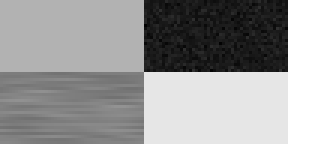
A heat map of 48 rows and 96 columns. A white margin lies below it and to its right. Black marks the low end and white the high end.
The table splits into 2 rows of 2 panels. Panel 1,1: high, flat. Panel 1,2: very low, fine-grained, faint in contrast. Panel 2,1: middling, streaked across, faint in contrast. Panel 2,2: very high, flat.
